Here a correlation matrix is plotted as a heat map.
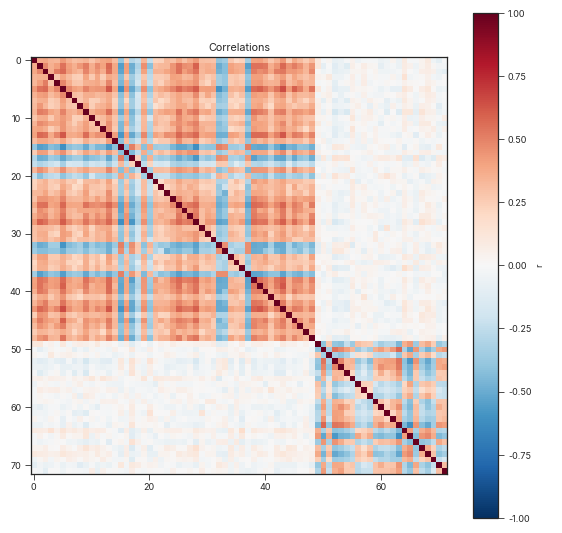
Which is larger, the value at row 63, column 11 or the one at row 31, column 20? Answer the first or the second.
the first
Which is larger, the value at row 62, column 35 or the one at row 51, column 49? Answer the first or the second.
the second
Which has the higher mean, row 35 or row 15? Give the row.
35
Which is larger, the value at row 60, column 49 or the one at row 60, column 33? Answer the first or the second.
the second
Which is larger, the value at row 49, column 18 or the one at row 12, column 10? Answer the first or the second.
the second
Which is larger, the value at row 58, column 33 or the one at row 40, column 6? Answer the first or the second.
the second
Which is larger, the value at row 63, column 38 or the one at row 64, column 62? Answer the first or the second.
the first
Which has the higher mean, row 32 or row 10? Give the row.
10
